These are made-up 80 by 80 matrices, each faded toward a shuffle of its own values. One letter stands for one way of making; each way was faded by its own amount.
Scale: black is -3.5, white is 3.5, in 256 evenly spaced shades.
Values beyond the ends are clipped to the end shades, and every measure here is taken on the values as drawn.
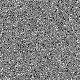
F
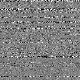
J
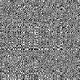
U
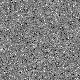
F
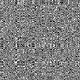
U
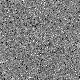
F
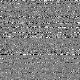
J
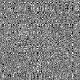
U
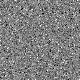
F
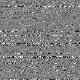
J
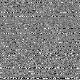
J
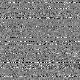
J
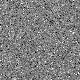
F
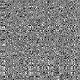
U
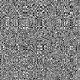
U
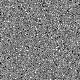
F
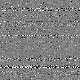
J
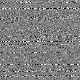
J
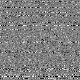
J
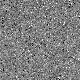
F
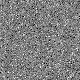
F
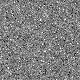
F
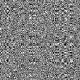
U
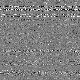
J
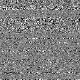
J
